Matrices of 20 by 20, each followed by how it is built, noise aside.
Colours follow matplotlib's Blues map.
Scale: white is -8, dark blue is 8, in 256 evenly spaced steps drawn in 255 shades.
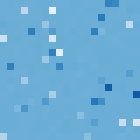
sparse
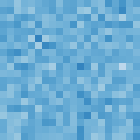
low rank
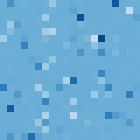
sparse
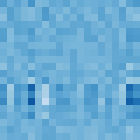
low rank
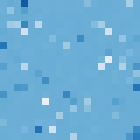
sparse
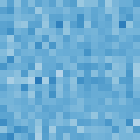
low rank
